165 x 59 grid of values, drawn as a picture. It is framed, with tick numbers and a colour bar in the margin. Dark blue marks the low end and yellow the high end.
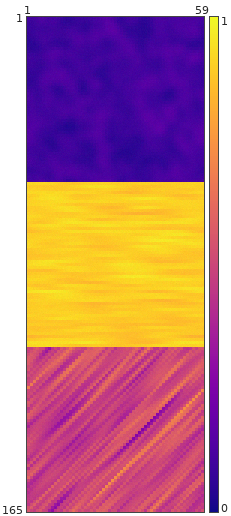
It is made of 3 by 1 panels. Panel 1,1: very low, blotchy, faint in contrast. Panel 2,1: very high, streaked across, faint in contrast. Panel 3,1: middling, slanting up to the right.
